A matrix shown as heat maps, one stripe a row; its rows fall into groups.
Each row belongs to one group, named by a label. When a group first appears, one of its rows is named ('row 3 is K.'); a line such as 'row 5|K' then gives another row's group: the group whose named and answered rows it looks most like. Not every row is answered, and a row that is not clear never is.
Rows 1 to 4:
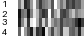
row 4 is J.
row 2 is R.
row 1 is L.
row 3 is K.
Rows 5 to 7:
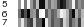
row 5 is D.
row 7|J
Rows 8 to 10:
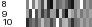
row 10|R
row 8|D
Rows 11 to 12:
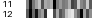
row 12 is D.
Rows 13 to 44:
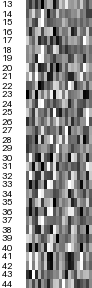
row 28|K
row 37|L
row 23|K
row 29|R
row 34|L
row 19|L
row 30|J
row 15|L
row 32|J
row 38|J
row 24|L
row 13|K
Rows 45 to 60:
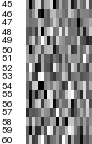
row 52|J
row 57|R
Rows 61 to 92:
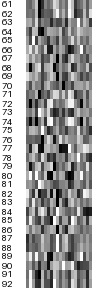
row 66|D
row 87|R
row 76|K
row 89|D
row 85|J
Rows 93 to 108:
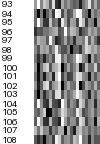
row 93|D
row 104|J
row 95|J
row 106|J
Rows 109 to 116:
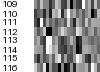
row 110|K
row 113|L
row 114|L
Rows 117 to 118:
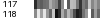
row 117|R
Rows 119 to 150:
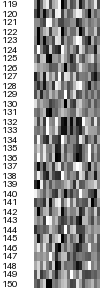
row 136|D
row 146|D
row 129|R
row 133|L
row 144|R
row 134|J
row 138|J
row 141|K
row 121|L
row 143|L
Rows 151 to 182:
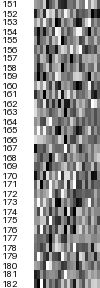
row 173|D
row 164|L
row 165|D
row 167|R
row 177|K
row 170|K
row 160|D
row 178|K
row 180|L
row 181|R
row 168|K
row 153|D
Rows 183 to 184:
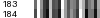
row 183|J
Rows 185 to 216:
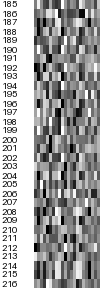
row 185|J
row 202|J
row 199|J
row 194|J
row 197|D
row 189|R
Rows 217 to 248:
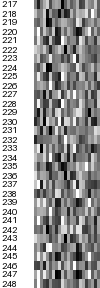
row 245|D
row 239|D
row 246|K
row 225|J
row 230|K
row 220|D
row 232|R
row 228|J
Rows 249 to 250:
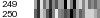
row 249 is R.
